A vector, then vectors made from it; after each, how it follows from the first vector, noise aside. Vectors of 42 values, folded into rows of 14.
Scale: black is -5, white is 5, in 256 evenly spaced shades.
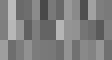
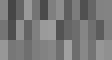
sign-scrambled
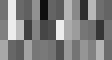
scaled up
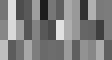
scaled up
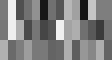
scaled up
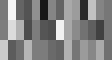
scaled up
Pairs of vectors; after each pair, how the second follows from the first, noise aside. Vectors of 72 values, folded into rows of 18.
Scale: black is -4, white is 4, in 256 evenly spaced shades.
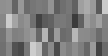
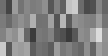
reversed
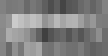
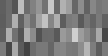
shuffled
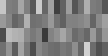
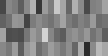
negated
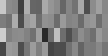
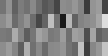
reversed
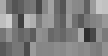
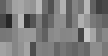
negated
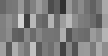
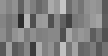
negated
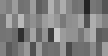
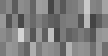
negated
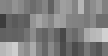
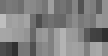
negated
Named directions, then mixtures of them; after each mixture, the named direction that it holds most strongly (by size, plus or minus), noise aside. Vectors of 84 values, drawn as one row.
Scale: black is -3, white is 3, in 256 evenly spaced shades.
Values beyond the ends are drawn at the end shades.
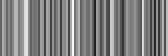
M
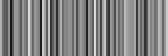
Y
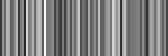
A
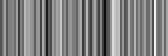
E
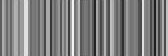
M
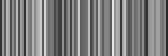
A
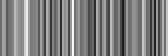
M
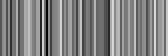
E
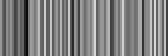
M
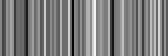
M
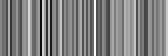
Y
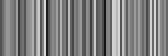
E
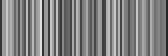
Y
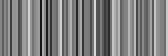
E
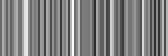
M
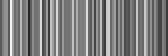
Y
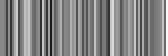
Y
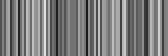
A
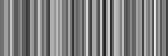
M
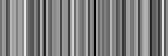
M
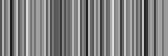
A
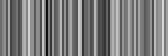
E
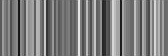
E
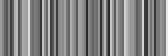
Y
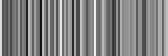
Y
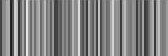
A
